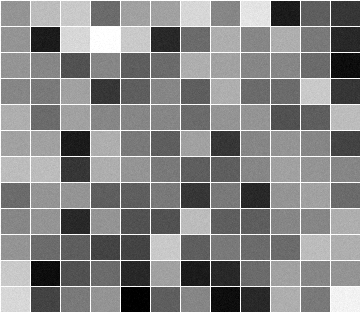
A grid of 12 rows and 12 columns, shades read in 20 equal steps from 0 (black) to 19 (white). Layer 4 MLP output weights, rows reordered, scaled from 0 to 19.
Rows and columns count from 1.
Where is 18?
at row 12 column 12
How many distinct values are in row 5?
8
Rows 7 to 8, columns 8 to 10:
7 10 12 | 9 3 11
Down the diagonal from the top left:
11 2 6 4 10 7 7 9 7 8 10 18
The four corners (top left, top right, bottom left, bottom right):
11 4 16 18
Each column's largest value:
16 14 16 19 15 15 16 13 17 13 15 18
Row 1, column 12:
4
